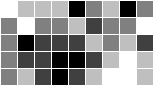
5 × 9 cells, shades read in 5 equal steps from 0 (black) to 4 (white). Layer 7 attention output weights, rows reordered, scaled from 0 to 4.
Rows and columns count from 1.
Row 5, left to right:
2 3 1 0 1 3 4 4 3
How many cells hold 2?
11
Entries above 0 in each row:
7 9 8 7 8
